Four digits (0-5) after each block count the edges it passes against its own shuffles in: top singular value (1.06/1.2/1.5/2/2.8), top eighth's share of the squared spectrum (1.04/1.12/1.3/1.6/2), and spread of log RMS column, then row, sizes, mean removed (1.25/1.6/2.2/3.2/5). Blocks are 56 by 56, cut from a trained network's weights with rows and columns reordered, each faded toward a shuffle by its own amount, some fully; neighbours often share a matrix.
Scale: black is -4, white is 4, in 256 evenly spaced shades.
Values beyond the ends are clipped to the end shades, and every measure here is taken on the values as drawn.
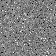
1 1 0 0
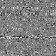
3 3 0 2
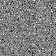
3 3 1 0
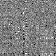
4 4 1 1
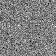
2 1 0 0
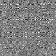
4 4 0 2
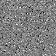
2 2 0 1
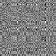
4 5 2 2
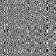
4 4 2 2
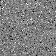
0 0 0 0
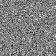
2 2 0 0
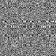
4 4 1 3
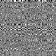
4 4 1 3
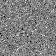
1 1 0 0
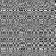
5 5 2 4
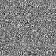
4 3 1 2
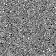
1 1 0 0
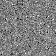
1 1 0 0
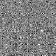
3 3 1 2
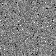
2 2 0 0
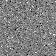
1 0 0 0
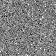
0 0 0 0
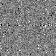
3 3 1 1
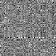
4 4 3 2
